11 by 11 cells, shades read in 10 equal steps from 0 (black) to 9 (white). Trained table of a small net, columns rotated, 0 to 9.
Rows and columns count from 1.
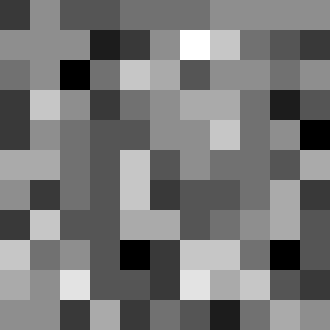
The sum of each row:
45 48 48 45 43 51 41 48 42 53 43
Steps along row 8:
up down same up same down up up up down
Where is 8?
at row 10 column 3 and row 10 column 7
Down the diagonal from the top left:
2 5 0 2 3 3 3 4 4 3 5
